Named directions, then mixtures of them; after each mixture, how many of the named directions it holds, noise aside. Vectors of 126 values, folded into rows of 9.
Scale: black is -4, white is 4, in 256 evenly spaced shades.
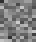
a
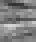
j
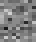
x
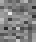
one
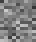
two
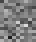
two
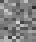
two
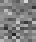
two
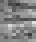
one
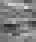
one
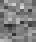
two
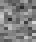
three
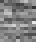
three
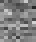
three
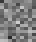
one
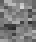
two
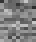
three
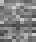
two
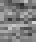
two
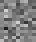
two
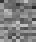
three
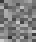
one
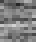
two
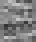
two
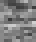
two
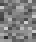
two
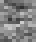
two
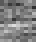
two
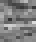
two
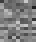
three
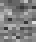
two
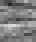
one
